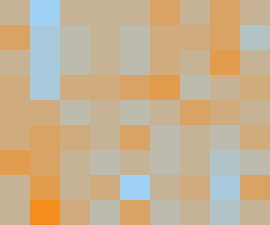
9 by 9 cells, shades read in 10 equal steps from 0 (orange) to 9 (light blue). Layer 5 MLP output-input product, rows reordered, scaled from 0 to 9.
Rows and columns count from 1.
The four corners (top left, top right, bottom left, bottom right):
5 5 5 5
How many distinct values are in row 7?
5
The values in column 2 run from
0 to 9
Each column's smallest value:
2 0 4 4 3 2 3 2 3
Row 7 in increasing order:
2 3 5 5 5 6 6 6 7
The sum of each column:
37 45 45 45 46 41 42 45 44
